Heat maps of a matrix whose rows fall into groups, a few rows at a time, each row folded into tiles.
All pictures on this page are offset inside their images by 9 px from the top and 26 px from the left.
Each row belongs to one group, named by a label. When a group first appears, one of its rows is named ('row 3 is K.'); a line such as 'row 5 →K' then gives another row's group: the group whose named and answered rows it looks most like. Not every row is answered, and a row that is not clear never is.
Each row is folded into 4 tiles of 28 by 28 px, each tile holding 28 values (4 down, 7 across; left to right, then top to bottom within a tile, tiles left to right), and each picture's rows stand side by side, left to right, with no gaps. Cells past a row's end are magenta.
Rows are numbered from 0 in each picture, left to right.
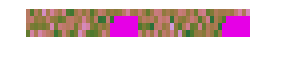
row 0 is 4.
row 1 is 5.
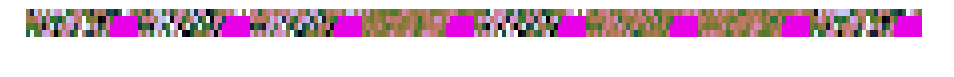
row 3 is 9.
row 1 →5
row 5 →5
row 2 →5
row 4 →5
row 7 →4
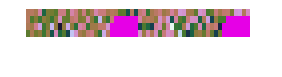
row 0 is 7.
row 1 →5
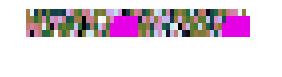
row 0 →9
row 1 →5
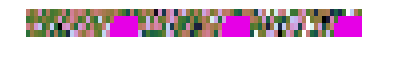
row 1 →9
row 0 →7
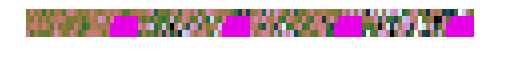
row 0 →9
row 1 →7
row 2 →5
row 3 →4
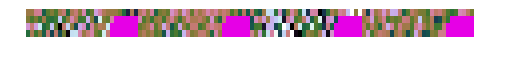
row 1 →7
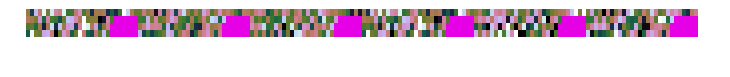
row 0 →4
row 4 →5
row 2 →7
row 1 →9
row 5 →9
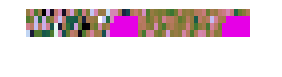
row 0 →9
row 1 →9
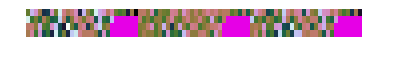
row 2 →7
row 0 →7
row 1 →7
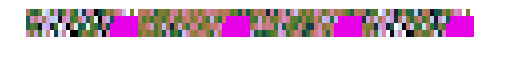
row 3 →5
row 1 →7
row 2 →9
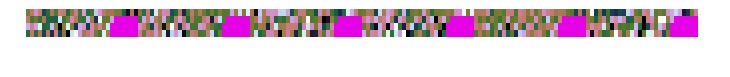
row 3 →5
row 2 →4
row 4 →7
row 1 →5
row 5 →9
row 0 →7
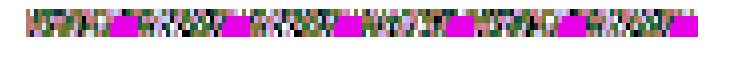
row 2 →5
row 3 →4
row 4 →9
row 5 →5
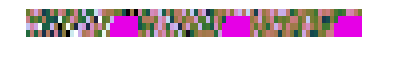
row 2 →4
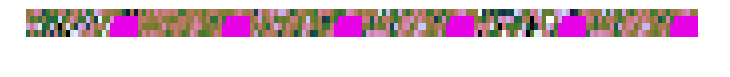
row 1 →4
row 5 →4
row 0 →7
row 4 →9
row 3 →4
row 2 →4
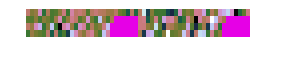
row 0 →7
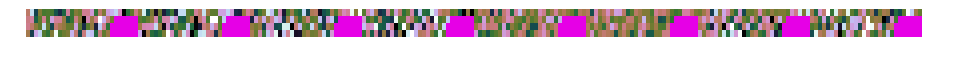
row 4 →9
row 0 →9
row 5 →4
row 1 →9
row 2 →5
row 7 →4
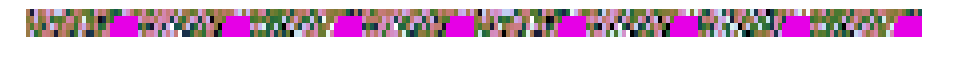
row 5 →5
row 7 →7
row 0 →4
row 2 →7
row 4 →4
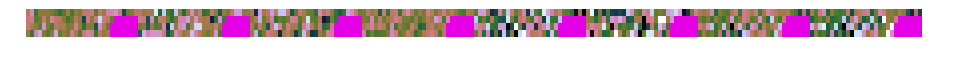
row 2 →4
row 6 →7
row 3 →9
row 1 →4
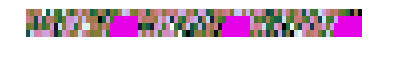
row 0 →4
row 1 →5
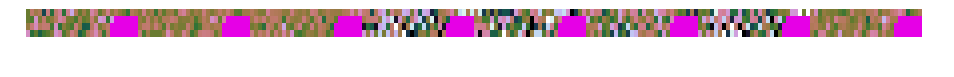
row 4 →9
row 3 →5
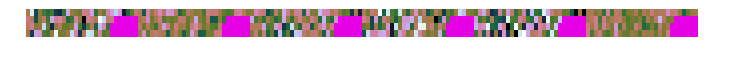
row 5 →9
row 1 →4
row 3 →4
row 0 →9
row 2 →7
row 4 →7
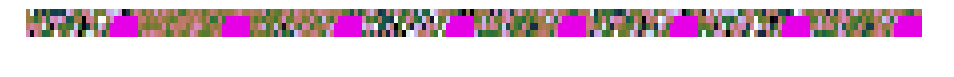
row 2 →7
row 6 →4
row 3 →7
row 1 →4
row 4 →9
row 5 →9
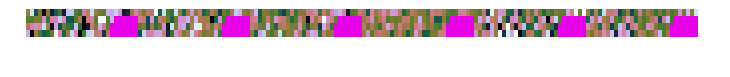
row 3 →4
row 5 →5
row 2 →9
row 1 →4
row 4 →5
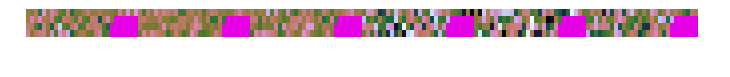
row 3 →7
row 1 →4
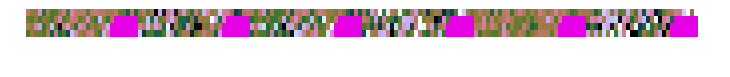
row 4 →9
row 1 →9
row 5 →5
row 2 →7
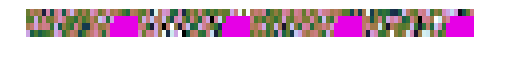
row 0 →9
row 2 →7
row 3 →9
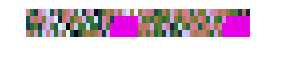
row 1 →7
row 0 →5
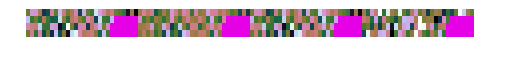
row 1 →7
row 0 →7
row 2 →7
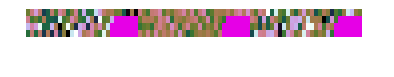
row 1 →5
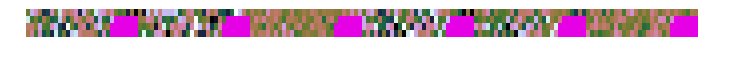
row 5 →9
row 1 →4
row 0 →7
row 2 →5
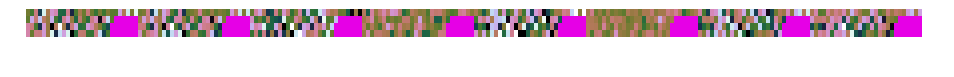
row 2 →7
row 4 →5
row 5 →9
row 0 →5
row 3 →4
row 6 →5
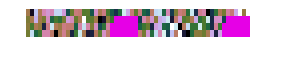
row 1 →5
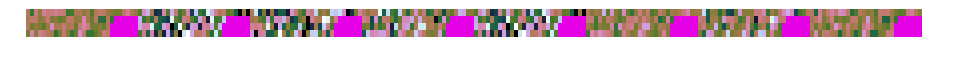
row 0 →4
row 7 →4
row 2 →9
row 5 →4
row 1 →7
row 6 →9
